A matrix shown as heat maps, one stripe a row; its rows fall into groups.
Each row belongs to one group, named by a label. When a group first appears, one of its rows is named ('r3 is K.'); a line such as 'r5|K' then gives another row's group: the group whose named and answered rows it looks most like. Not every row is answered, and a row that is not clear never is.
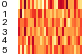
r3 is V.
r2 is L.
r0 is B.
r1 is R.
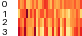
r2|L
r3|L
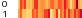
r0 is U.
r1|R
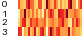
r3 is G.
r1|B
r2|U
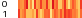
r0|L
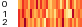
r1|U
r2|V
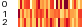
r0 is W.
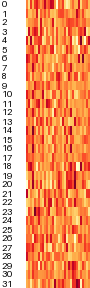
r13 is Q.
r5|U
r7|V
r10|L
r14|V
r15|L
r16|V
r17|L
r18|U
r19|B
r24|U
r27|L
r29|W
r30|W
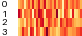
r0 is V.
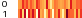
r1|Q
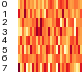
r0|B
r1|V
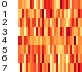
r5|Q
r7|R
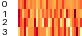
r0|V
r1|G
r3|U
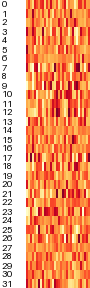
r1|V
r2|B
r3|L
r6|G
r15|W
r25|U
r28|Q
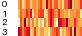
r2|B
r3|G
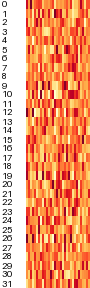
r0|U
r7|W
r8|Q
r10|W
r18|G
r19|G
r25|U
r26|V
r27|W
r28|R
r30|Q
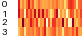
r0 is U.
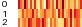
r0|V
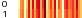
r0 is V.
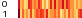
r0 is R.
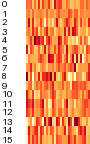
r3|W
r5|B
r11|L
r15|B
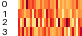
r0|R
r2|B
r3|U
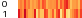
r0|W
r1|L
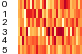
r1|R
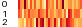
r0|V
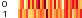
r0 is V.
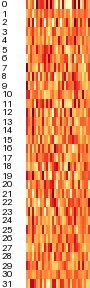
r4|B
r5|Q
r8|W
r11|Q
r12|V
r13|L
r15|W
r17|Q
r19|L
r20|Q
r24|B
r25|L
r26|B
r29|G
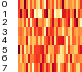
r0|V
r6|Q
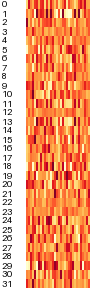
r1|Q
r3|V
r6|Q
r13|Q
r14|Q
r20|L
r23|W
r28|U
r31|V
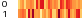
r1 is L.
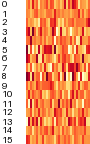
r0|W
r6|G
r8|W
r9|Q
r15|G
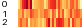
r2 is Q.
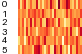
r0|B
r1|Q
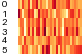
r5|R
